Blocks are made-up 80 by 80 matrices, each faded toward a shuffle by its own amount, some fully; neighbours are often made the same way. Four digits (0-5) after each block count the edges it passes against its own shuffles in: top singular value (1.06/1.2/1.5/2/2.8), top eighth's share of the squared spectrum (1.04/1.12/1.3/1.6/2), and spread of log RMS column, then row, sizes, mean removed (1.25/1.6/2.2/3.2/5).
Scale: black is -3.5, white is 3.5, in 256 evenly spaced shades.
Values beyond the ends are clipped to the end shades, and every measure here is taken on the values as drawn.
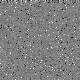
2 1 0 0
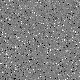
0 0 0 0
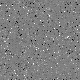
0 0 0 0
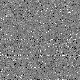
3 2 0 1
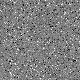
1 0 0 0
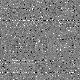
3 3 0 2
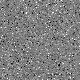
1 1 0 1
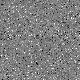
2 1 0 1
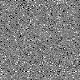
3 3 1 2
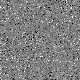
2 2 0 1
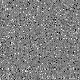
3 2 1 1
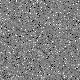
0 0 0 0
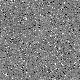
0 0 0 0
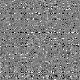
4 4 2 3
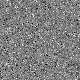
0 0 0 0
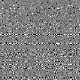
4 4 2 3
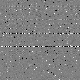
4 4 0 2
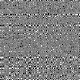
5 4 2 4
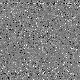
3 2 0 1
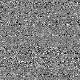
1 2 0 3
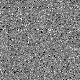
1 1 0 2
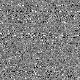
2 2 0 3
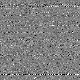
3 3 0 3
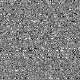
1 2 0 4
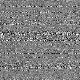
2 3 0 4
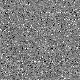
1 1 0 2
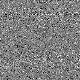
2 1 0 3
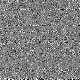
1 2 0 3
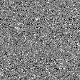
1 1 0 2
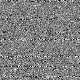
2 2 0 3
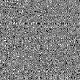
4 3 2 2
